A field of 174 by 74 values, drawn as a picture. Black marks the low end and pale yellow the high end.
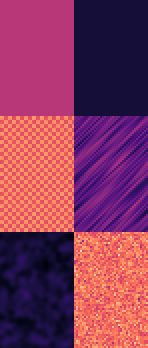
The table splits into 3 rows of 2 panels. Panel 1,1: middling, flat. Panel 1,2: very low, flat. Panel 2,1: high, checkered. Panel 2,2: low, slanting up to the right. Panel 3,1: very low, blotchy, faint in contrast. Panel 3,2: high, fine-grained.
